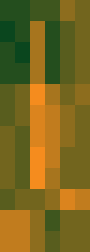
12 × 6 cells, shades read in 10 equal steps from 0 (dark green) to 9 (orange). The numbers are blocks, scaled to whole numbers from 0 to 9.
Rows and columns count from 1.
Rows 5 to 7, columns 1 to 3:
3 4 9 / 3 4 8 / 4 3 8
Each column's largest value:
7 7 9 7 8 7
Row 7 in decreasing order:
8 7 5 4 4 3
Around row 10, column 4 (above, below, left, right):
6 2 4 8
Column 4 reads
2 1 1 1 6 7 7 7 6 5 2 3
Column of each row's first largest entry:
5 3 3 3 3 3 3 3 3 5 1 1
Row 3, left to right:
1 0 6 1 3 4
